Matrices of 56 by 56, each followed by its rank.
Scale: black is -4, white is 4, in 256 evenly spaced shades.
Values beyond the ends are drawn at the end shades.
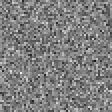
full rank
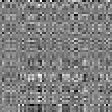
three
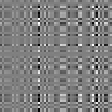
one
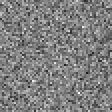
full rank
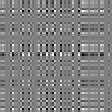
one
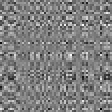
three
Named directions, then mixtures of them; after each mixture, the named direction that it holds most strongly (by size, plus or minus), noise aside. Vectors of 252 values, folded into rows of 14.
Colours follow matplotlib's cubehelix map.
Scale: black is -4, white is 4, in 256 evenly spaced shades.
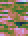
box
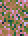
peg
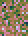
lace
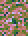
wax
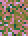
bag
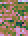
box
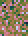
lace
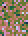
lace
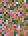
wax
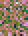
peg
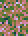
peg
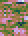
box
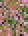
peg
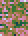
box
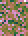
peg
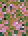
bag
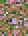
wax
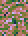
wax
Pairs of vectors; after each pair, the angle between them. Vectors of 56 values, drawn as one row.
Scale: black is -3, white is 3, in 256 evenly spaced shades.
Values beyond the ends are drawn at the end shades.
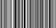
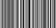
partly opposed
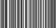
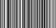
nearly opposite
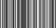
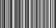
orthogonal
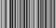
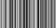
nearly parallel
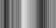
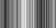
nearly parallel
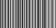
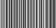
nearly opposite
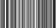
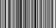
nearly opposite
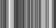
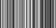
partly opposed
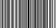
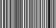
partly opposed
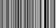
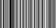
partly opposed
